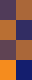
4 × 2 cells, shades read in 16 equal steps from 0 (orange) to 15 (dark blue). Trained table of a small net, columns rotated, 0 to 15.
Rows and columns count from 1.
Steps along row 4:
up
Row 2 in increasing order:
4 13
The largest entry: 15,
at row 4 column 2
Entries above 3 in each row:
2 2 2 1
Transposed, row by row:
11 4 10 0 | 5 13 5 15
